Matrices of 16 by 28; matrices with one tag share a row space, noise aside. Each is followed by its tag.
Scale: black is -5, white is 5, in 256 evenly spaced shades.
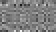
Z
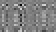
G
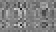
G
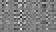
G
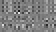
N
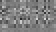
Z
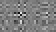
G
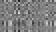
N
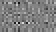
N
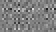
N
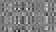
N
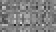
Z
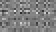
Z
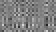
N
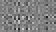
N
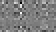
G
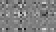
G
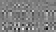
N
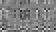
Z
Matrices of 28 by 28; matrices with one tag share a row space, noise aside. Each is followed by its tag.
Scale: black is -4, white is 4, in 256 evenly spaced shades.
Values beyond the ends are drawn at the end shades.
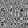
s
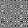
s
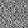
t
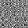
t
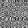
t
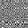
t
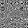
s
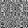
s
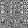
s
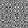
t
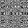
s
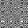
s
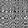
t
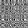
t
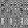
s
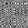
t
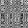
s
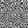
s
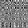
t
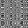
s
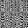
s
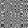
s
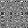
s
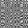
s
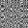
s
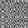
t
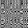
s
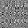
t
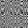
s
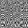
s
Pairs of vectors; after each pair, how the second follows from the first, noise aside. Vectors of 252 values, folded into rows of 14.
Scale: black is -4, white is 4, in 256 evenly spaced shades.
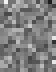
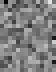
negated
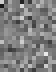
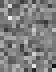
reversed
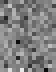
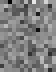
reversed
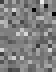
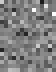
negated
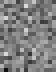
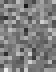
negated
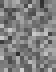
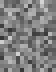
negated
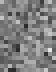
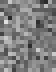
reversed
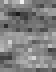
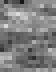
negated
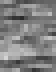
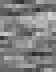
reversed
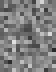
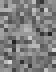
negated
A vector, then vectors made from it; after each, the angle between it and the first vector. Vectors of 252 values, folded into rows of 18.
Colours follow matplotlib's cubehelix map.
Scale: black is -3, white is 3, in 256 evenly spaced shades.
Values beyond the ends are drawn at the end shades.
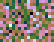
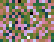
nearly parallel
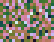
nearly opposite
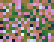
orthogonal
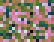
orthogonal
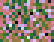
nearly parallel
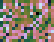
orthogonal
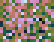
orthogonal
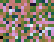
orthogonal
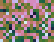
partly opposed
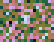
partly opposed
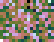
partly opposed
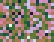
nearly parallel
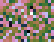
partly opposed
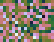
partly opposed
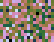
partly opposed
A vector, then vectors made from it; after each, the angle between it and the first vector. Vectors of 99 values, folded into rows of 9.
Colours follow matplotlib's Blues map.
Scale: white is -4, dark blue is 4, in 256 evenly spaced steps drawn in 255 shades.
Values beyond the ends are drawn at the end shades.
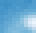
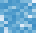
orthogonal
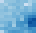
nearly opposite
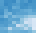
nearly parallel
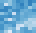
partly aligned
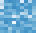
orthogonal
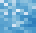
partly opposed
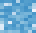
orthogonal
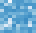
orthogonal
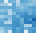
partly opposed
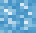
orthogonal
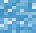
orthogonal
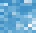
partly aligned
